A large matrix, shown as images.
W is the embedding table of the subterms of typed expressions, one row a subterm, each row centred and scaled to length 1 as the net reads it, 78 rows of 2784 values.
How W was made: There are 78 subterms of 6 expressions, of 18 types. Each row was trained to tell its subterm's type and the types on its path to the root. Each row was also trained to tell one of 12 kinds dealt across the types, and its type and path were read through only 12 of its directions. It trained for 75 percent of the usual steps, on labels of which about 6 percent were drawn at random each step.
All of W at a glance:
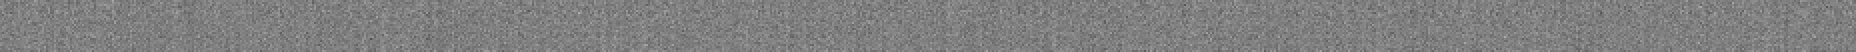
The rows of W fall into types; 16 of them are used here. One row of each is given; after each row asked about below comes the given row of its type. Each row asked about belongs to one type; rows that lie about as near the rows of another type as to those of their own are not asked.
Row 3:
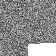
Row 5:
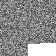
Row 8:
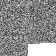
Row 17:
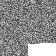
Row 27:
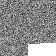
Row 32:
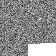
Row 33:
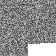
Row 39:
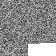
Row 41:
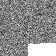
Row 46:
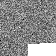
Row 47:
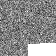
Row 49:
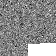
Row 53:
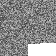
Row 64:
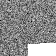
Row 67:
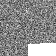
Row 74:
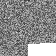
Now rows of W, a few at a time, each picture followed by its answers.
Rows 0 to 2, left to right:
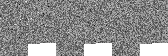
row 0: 3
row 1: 74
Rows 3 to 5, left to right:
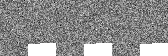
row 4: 39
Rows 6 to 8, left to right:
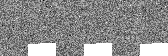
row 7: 41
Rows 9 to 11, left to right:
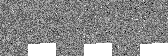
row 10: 41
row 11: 17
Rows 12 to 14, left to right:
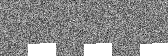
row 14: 27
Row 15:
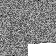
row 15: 33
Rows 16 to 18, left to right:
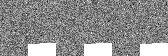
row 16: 33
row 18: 41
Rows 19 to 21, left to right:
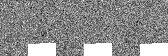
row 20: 41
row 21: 32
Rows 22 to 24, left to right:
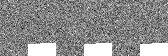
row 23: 74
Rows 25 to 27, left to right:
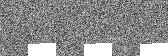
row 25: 32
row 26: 74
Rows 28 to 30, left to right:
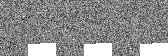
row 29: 5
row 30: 41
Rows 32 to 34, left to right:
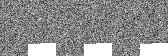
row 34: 33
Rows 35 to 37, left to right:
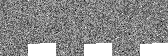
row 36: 67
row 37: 8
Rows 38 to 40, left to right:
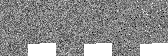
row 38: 64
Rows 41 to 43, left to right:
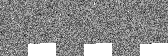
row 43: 8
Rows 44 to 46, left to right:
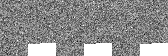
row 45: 27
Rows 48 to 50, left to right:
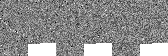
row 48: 67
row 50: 3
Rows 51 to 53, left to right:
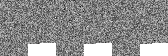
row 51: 39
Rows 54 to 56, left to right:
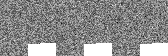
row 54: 39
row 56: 67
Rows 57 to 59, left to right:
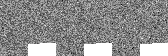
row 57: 74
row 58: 32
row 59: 27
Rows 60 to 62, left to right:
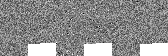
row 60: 3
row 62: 64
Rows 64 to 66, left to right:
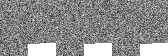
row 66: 27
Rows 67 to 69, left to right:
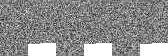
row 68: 39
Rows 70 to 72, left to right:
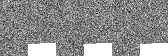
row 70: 46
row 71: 32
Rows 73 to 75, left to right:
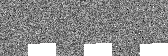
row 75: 64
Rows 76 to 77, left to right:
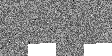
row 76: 74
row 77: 33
